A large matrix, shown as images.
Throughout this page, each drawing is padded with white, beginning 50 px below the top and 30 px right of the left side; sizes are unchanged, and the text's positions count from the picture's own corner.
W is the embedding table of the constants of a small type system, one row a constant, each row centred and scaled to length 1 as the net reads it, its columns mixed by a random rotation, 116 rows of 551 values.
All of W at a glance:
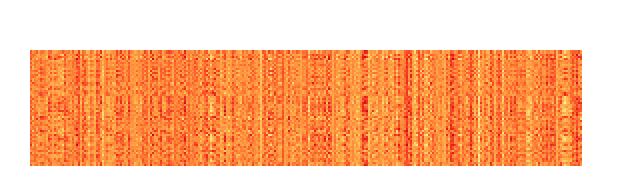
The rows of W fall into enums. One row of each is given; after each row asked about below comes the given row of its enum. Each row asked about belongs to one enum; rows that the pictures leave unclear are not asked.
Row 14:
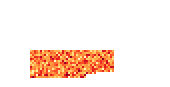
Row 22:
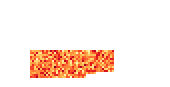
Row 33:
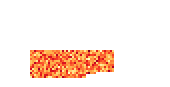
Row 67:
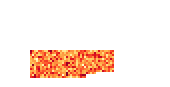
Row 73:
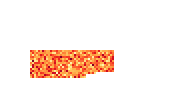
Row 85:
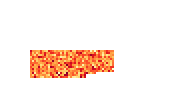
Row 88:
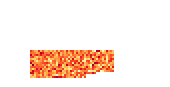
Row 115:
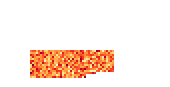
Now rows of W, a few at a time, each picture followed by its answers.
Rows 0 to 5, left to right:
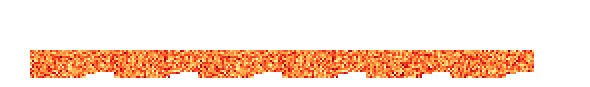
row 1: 115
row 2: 73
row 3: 115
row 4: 85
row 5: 33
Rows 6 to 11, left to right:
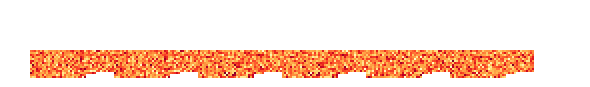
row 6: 115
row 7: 115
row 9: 85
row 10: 14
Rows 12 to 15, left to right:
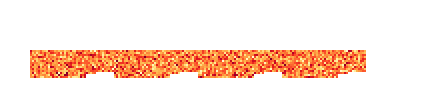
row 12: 85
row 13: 73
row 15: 88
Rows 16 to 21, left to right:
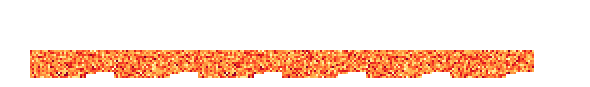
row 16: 85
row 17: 73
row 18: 85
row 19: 22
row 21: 33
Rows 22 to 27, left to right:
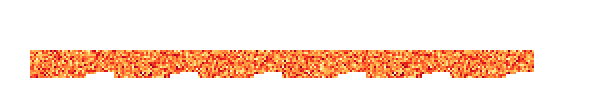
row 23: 85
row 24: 33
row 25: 73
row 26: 85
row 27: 33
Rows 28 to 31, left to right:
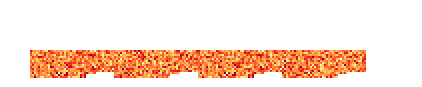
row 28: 85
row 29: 22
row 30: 85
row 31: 73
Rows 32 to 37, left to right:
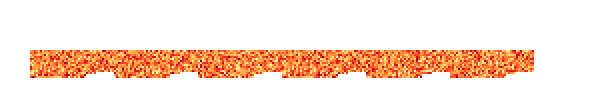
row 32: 14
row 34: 73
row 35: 14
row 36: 115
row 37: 22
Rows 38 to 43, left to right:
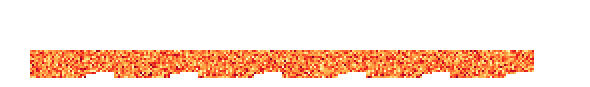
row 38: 115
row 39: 85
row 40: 14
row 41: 73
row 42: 14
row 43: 22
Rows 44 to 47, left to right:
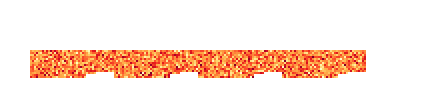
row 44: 22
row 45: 85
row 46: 115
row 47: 73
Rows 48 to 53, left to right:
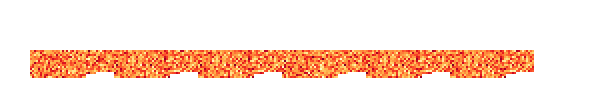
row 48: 33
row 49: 115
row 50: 115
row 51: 73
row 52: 115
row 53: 115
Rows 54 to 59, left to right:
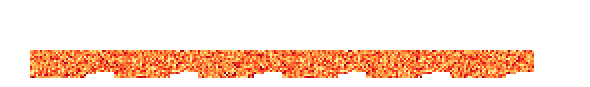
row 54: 14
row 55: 88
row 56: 85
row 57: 88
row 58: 115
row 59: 33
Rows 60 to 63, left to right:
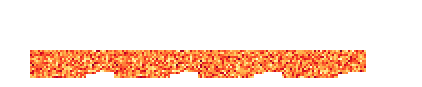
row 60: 88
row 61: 88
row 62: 73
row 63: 33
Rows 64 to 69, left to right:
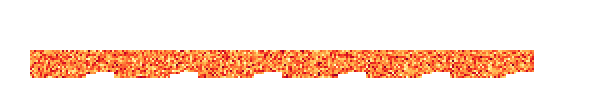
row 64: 33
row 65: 88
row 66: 22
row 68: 73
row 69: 73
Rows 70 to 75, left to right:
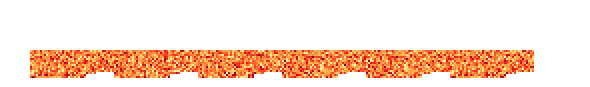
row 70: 14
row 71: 115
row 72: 85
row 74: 73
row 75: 14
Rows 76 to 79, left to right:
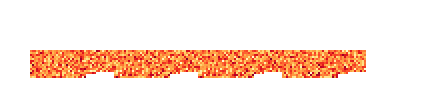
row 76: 115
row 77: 14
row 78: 14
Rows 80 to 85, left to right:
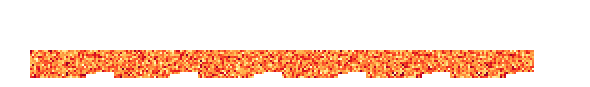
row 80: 67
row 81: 22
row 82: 73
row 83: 33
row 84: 85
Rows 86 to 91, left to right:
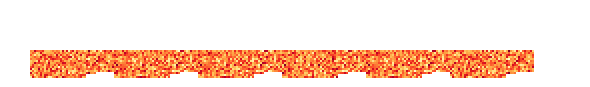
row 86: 33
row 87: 88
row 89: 115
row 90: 88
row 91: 33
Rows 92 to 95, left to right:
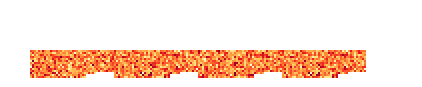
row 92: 73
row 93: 85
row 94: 67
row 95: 85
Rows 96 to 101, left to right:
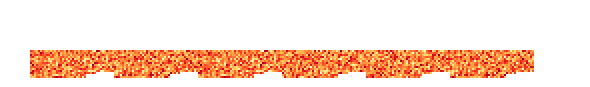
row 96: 88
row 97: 14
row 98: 88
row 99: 33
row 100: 22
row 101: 14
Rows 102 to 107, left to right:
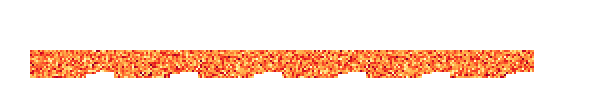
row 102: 88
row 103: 85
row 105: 33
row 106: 73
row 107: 14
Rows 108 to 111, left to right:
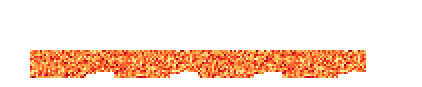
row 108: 14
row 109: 88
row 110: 33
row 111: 88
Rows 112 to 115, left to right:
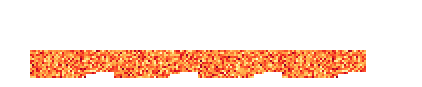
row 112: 115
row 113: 22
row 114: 73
